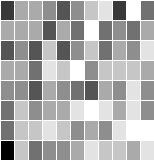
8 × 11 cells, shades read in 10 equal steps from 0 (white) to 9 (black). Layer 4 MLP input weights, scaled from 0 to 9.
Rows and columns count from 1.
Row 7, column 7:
3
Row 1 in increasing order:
0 1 2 3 3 4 4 5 6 7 7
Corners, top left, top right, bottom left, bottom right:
7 5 9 1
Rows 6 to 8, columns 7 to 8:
0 1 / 3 4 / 1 2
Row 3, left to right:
6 4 6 2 6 4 2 5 3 4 1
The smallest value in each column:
3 2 2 1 2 0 0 1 1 0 0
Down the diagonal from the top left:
7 3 6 1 4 1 3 2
